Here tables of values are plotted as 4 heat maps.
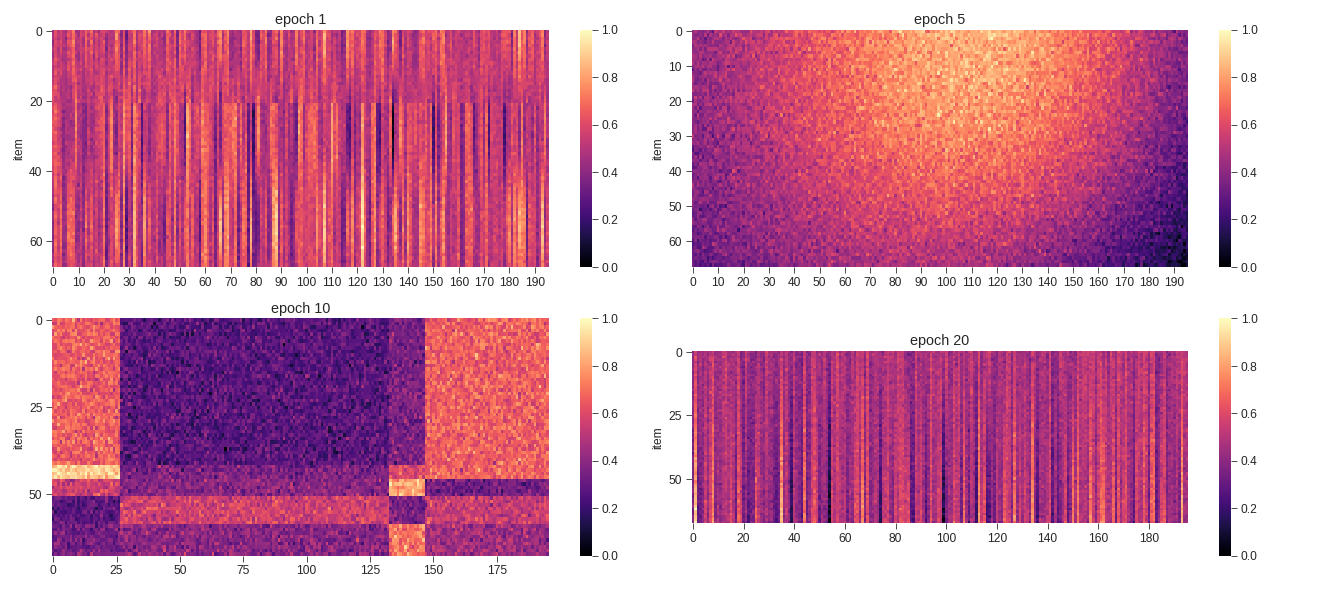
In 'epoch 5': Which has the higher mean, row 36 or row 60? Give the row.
36
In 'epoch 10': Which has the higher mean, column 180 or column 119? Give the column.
180
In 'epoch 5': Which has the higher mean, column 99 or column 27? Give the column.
99
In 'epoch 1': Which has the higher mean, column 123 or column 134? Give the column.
123
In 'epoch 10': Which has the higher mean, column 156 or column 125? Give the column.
156
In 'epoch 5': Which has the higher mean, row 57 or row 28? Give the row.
28
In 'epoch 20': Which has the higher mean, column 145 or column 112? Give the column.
145
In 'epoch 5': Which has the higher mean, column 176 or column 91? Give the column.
91
